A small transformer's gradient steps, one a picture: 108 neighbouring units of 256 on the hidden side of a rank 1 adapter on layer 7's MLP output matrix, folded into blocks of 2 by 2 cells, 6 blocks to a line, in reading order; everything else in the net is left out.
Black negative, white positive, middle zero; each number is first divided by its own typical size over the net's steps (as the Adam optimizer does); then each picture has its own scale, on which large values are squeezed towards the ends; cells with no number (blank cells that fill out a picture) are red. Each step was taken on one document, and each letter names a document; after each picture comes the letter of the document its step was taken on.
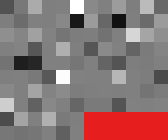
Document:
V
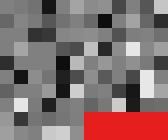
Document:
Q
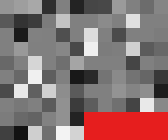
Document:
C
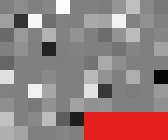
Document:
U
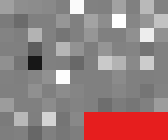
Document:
V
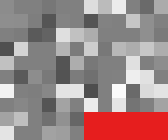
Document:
Q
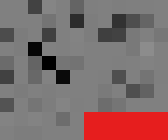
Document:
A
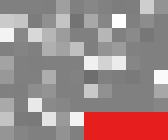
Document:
U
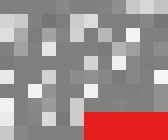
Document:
U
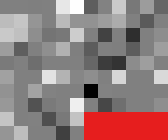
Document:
U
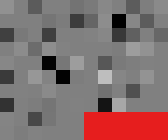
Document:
A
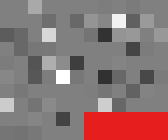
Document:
A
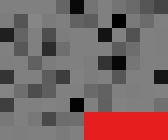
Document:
U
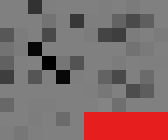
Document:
A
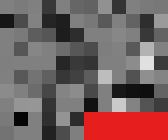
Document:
Q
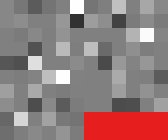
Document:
V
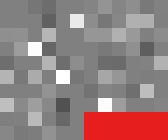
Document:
A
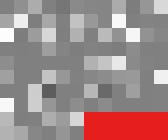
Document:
U
